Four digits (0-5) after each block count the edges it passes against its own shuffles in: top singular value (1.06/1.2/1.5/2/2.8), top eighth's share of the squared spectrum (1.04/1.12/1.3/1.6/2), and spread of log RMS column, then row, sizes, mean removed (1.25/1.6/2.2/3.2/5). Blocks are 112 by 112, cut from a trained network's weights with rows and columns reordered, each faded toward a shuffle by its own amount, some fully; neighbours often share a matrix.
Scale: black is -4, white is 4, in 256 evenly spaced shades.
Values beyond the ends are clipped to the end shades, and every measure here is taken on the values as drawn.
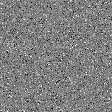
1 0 0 0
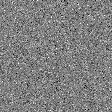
0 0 0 0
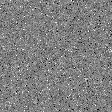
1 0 0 0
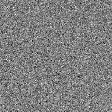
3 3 0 1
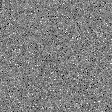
1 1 0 0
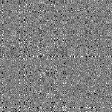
4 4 3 2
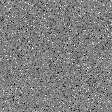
0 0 0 0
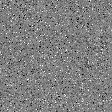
0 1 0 0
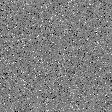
0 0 0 0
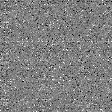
2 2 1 1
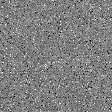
1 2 1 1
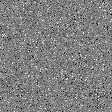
1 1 0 0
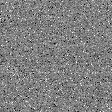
1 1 0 0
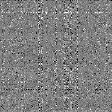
3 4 3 2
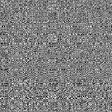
4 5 1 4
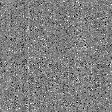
2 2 1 2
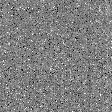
1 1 0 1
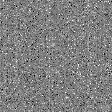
2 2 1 1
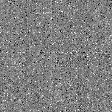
2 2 1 1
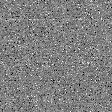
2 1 0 0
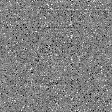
2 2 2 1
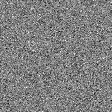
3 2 0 1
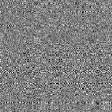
4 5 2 4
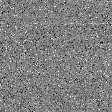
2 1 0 0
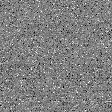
2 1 1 0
